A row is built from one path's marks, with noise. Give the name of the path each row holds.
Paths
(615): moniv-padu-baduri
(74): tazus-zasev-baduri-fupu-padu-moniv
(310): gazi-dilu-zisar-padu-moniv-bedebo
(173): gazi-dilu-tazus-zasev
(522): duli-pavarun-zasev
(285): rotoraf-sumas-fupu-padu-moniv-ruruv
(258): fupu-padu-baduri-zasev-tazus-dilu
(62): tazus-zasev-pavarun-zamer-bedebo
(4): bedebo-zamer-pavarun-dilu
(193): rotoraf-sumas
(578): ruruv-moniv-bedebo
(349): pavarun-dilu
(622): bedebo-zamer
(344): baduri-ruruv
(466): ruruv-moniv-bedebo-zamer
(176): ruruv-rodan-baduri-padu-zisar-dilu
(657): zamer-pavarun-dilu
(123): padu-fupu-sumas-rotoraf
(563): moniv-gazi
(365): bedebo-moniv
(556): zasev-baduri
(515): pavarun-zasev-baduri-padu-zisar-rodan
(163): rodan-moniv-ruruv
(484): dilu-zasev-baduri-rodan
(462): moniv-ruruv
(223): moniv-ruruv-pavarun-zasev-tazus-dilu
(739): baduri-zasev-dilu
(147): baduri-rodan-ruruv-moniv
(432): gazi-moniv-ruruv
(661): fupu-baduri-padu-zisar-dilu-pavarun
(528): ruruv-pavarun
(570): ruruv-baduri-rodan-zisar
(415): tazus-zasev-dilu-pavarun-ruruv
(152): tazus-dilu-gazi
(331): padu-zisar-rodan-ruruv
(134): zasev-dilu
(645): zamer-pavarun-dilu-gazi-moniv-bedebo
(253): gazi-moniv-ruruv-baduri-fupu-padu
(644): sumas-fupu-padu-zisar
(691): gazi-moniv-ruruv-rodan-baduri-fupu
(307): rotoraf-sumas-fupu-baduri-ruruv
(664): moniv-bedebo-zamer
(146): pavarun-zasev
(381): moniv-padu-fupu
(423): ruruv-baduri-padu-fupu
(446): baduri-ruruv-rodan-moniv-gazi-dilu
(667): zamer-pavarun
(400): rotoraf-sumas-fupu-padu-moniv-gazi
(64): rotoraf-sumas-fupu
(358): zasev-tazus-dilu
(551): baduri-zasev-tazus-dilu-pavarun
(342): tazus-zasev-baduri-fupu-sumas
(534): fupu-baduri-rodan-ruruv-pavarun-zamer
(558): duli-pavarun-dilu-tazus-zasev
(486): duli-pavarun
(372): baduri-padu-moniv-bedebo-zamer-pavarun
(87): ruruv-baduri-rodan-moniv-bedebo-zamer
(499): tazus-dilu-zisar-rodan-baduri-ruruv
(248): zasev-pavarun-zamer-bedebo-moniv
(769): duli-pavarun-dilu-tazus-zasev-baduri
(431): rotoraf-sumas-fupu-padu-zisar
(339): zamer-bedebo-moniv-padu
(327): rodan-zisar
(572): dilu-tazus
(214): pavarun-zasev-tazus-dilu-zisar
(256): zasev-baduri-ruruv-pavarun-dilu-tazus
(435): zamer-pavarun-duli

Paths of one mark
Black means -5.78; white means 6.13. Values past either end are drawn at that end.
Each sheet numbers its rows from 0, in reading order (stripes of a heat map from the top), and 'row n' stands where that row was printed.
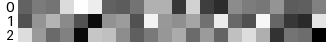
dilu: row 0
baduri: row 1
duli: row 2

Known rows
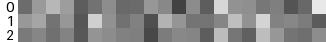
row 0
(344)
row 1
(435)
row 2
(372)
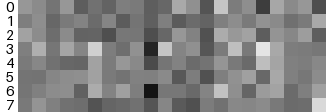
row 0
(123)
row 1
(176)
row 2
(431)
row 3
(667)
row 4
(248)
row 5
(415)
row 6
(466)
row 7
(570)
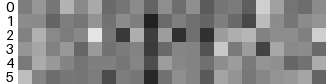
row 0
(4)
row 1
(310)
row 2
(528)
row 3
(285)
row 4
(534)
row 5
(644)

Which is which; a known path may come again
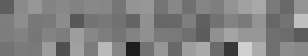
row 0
(551)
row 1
(499)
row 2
(558)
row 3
(664)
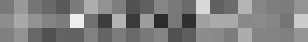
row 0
(615)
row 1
(528)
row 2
(515)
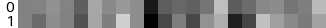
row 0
(578)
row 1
(365)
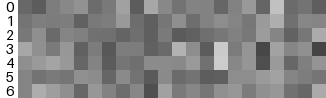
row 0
(358)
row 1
(62)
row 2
(176)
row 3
(123)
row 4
(307)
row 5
(214)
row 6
(534)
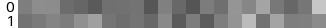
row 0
(570)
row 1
(415)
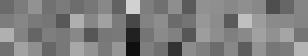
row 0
(739)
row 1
(248)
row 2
(644)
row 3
(163)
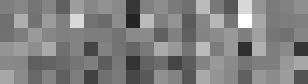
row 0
(372)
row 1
(667)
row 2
(256)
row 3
(64)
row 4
(331)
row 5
(431)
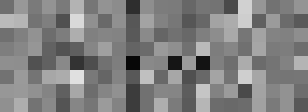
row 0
(645)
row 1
(486)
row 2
(223)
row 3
(74)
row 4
(327)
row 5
(657)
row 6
(285)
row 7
(400)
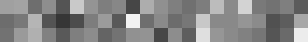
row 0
(435)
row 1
(556)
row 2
(344)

